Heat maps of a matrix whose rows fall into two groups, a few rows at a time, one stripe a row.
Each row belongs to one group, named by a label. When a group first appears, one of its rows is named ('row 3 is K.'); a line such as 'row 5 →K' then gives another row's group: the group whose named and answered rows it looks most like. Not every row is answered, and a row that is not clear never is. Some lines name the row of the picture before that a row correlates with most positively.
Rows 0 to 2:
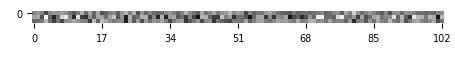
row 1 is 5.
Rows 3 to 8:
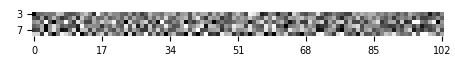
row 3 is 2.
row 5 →5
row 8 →5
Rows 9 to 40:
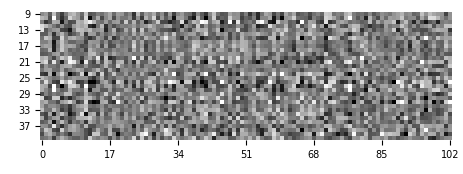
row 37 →5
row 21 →5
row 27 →5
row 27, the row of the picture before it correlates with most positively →8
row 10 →5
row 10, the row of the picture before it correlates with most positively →8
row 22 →2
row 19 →2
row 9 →5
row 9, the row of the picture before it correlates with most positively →8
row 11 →2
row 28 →5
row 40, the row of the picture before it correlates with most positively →6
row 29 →2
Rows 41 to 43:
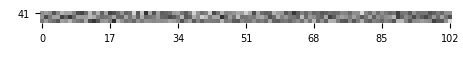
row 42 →2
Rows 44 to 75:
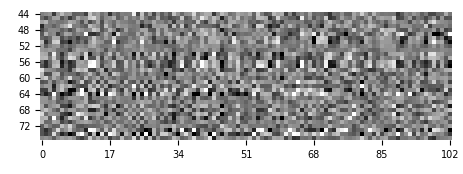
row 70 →5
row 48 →2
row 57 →2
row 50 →2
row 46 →5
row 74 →5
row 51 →2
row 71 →2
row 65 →5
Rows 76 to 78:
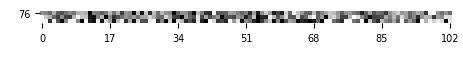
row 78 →5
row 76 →5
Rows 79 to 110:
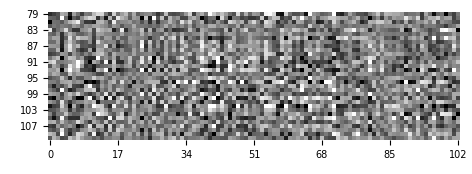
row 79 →2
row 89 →2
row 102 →2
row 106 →5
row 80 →5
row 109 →5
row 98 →5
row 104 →2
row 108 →5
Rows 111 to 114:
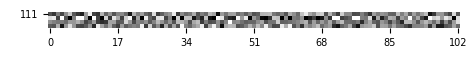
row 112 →5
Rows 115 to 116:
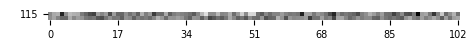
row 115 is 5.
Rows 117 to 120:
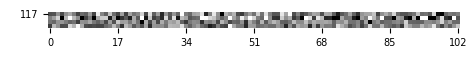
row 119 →5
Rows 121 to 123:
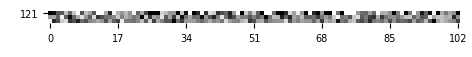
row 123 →2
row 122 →5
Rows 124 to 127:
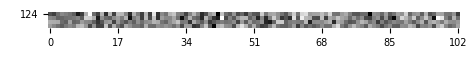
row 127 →5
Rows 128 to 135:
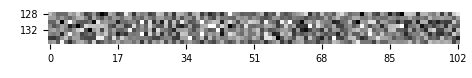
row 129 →5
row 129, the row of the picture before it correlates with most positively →127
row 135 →5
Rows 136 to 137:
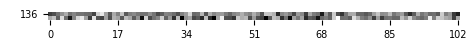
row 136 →2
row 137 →5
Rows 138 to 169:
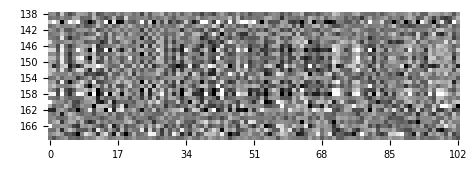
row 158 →5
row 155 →5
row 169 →2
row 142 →5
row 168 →2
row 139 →2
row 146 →5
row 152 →5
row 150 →5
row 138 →5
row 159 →5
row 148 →5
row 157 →5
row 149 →5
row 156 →5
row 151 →2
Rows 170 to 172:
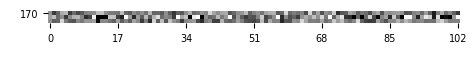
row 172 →5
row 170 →2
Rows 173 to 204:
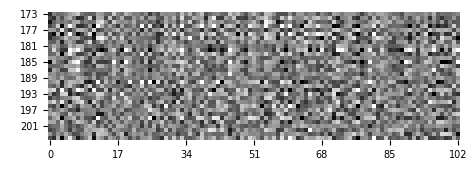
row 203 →2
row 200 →5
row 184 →5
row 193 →2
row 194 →2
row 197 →2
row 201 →5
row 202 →2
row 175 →2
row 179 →2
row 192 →5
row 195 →5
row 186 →2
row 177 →5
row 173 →2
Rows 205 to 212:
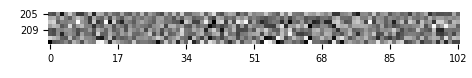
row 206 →5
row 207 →5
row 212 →2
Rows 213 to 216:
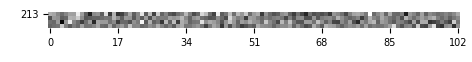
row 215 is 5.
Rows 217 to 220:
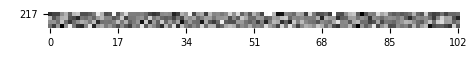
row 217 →2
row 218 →2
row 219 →5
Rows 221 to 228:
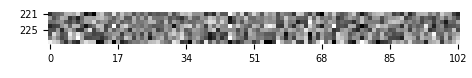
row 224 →2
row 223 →2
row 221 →2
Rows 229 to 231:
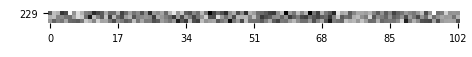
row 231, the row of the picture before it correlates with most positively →222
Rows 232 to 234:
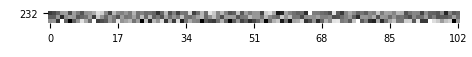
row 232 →2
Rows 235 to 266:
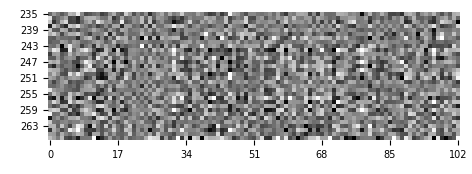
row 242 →2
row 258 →2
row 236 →2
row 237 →2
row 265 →5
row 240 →5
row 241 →5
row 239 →2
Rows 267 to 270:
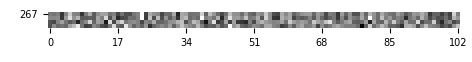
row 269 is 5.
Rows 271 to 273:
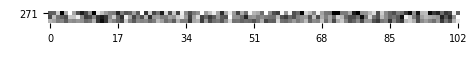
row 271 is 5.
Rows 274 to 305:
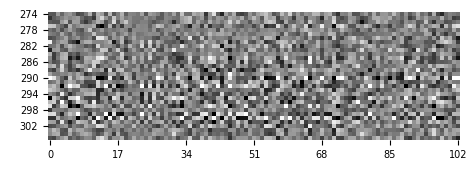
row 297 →2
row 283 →2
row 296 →5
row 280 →2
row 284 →2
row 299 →5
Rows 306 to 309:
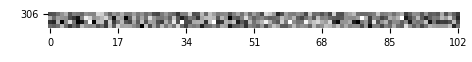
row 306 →2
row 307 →2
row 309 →5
